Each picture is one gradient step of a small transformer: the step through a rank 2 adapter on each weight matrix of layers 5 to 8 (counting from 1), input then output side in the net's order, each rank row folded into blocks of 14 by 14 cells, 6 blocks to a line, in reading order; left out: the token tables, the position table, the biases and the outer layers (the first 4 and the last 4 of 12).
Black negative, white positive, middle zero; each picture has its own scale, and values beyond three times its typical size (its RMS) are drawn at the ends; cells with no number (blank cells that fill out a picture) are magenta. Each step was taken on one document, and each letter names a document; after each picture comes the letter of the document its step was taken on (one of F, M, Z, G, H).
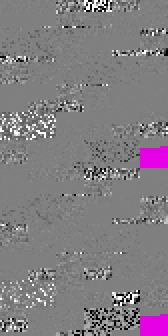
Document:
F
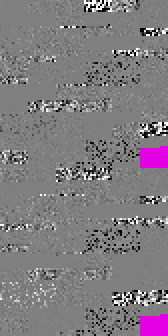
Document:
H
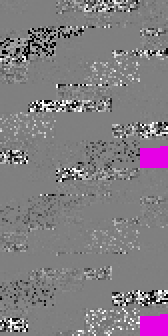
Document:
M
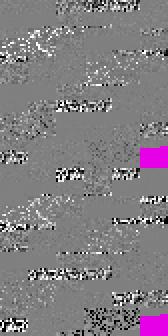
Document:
F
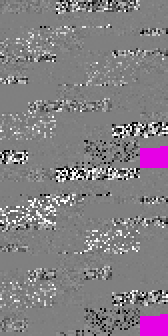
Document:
H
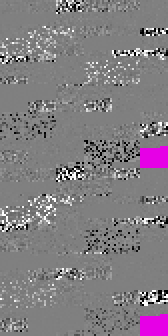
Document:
H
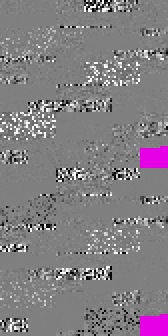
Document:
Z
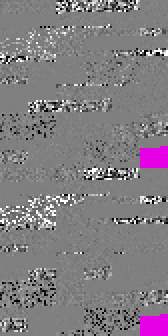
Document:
H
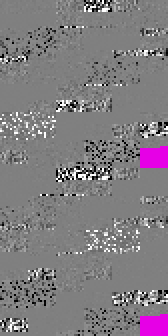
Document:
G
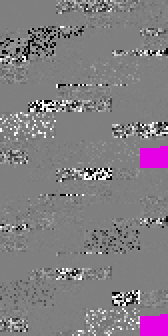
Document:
M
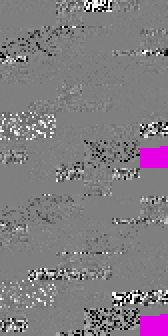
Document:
F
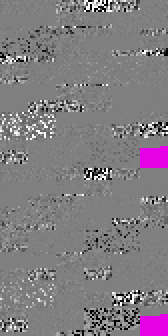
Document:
F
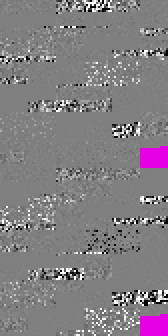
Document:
G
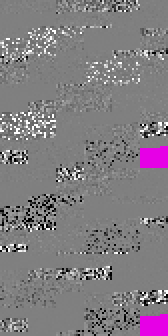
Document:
Z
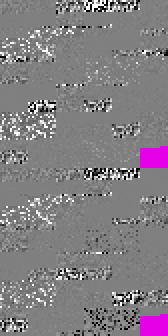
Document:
F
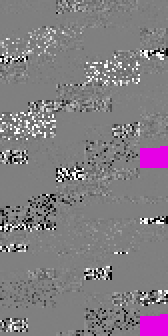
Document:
Z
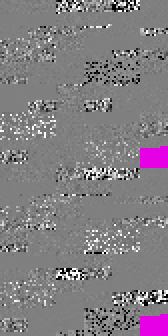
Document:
H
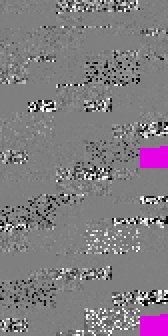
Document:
G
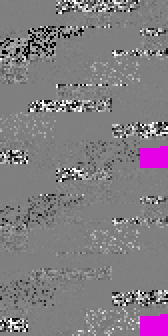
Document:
M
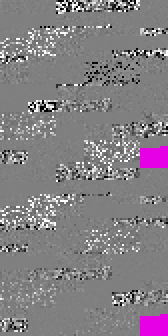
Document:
H
